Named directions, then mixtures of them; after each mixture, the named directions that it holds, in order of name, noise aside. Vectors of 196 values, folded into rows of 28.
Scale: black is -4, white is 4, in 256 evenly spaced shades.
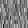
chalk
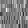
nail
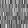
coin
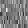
chalk, nail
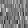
chalk, nail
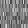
coin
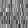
coin, nail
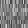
coin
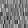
chalk, nail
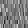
chalk, nail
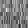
coin, nail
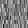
chalk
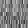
coin, nail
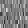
chalk, nail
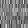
coin
